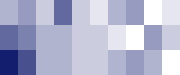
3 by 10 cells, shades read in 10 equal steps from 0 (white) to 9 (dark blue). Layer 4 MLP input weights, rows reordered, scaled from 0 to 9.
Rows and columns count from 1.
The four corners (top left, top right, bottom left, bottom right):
3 1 9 0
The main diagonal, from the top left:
3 5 3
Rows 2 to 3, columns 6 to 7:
2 1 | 2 3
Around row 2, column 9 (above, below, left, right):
0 3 0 2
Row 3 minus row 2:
3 2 0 0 0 0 2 4 -1 -2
